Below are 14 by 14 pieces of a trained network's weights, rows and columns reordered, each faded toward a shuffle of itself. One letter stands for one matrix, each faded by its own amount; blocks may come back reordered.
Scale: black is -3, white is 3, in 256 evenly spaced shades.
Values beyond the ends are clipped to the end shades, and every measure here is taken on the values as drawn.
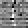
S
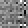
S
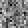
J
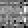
S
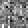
J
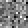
J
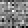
S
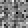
J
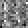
J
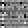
S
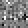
J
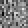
J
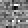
S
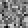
J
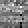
S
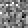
J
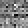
S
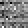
S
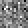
J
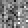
J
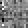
S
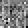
J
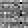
S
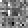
J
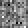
J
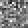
J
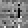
S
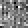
J
